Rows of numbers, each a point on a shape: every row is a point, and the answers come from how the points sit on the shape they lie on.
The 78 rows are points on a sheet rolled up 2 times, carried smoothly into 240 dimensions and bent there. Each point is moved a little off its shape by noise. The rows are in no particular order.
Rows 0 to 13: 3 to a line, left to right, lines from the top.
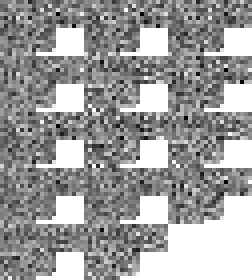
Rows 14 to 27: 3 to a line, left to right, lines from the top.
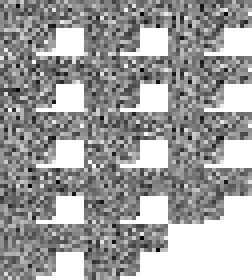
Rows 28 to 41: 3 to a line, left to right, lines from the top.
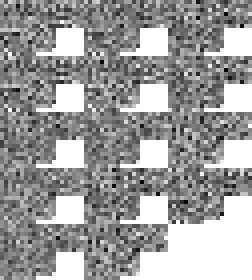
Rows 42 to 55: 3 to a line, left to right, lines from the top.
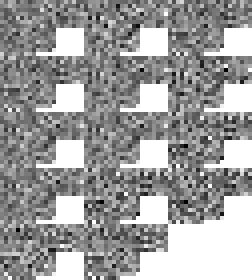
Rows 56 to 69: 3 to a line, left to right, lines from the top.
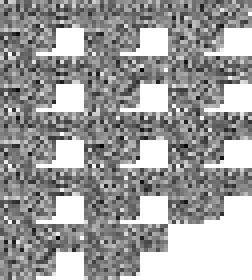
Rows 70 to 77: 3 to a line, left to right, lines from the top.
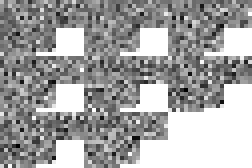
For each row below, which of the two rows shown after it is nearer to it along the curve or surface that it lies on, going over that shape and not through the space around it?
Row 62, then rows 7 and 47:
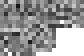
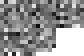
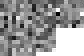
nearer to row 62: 7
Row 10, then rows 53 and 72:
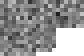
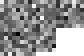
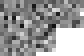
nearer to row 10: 72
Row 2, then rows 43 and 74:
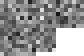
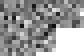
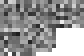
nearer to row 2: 43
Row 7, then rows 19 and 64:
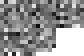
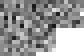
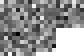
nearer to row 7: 64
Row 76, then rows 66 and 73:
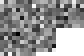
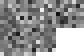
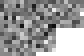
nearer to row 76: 73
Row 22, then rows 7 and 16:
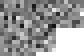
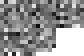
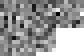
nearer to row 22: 16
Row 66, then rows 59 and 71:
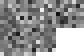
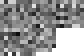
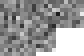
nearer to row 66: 71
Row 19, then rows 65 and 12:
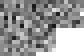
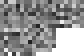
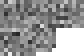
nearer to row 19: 65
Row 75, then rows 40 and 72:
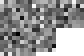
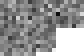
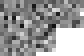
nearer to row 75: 72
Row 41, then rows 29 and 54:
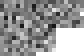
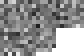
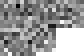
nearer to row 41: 54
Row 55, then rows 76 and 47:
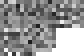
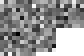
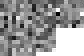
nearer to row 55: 76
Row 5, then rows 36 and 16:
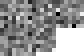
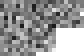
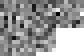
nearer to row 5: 16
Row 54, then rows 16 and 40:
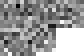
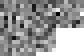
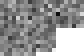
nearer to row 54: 16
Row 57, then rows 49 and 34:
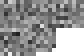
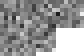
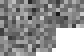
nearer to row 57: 49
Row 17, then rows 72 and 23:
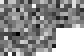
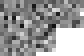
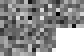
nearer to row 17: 72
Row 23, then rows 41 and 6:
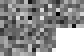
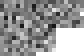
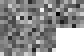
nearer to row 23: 6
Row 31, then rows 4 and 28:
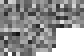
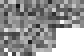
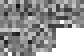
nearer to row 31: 28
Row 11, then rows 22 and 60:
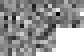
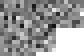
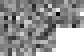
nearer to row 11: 60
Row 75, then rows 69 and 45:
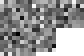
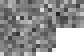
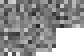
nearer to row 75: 45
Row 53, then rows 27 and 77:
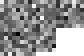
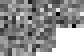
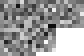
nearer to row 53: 77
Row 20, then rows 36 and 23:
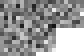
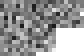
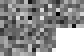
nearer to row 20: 36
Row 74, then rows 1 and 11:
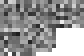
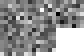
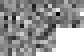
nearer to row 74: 11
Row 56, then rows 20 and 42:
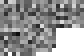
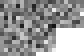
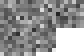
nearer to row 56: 20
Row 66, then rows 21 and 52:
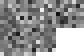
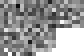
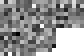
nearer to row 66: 21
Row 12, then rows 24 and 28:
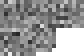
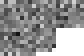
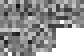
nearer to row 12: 24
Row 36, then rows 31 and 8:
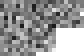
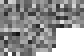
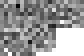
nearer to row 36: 8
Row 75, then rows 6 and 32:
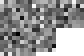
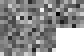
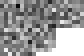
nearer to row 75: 32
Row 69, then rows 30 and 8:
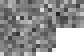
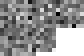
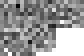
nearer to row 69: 30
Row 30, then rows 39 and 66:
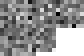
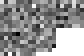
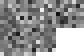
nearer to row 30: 66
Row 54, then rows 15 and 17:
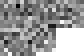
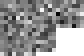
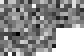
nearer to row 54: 17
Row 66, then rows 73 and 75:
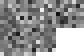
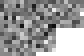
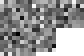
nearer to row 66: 73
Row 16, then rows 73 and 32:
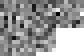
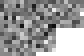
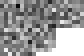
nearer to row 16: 73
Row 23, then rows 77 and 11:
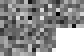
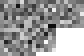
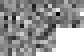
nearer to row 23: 11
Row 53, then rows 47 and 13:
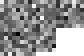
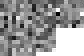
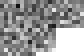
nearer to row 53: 13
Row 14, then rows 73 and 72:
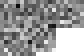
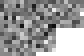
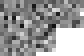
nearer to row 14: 73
